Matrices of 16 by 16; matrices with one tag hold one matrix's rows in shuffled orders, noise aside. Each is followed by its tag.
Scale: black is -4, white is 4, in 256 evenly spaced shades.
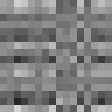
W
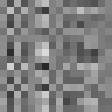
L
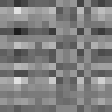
W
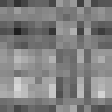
W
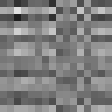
W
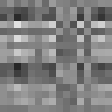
W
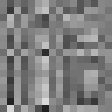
L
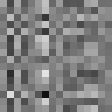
L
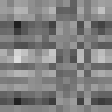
W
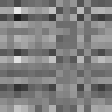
W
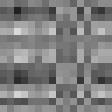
W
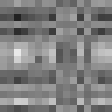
W
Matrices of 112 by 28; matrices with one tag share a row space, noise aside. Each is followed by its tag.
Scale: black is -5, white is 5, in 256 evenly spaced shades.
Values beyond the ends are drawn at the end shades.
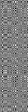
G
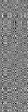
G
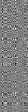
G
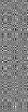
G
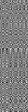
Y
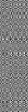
Y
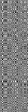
G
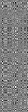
G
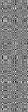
G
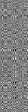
G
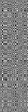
G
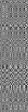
Y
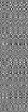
Y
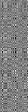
G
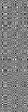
G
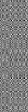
Y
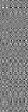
Y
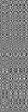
Y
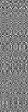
Y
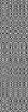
Y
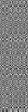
Y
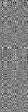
G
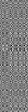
Y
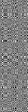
G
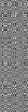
G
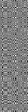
G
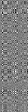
G
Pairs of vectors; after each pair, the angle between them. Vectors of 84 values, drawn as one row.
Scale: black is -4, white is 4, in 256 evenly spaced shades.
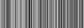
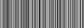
orthogonal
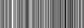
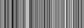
nearly opposite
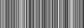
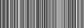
orthogonal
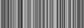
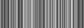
nearly parallel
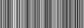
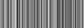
partly aligned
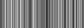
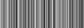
orthogonal
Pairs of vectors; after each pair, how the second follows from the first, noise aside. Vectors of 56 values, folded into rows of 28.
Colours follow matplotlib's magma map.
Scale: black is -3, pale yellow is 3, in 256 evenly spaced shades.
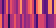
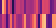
wrapped around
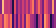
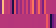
partly zeroed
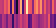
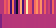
partly zeroed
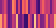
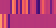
partly zeroed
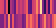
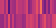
shrunk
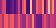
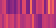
shrunk
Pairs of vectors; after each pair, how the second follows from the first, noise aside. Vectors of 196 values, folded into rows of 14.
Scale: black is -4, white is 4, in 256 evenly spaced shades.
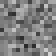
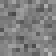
shrunk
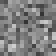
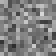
negated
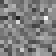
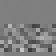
partly zeroed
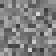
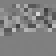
partly zeroed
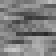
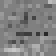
partly zeroed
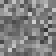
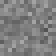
shrunk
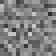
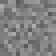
shrunk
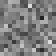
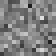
negated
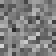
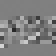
partly zeroed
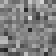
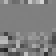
partly zeroed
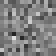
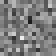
negated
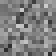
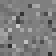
partly zeroed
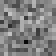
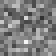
negated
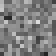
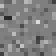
partly zeroed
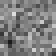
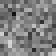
negated
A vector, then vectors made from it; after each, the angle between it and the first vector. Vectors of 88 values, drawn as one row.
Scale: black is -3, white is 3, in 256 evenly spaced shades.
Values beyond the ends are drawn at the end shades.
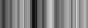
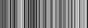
partly aligned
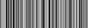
orthogonal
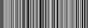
orthogonal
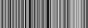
orthogonal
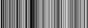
partly aligned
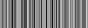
orthogonal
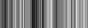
nearly parallel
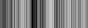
nearly parallel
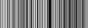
partly opposed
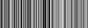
orthogonal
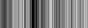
nearly parallel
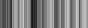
nearly parallel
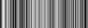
partly opposed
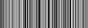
orthogonal
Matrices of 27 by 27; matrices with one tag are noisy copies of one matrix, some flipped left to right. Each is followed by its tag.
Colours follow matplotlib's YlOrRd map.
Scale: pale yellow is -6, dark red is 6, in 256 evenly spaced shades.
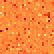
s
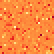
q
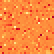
q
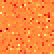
s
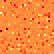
s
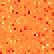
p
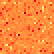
p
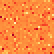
q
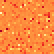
s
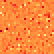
s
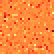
s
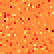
s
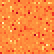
p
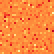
s
